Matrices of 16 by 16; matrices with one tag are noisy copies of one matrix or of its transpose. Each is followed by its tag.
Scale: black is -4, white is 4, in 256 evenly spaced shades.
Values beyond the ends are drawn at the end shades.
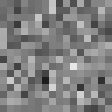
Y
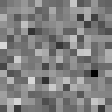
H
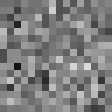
Y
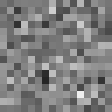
Y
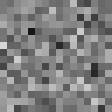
H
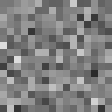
H
